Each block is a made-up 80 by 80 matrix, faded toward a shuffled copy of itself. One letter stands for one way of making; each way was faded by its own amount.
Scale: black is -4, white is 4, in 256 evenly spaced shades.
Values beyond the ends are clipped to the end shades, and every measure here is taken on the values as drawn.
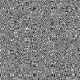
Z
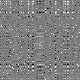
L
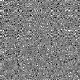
Z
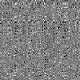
Z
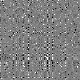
L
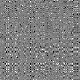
L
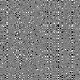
L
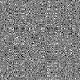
Z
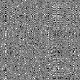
Z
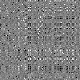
L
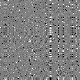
L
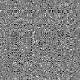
Z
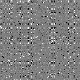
L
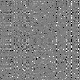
L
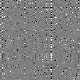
L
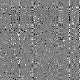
L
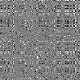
L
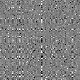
L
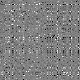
L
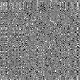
Z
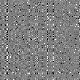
L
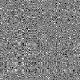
Z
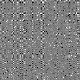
L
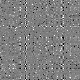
L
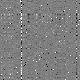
L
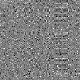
Z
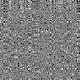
Z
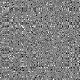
Z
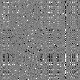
L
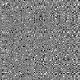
Z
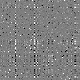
L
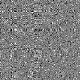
Z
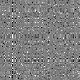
L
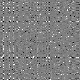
L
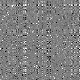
L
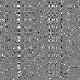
L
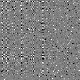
L
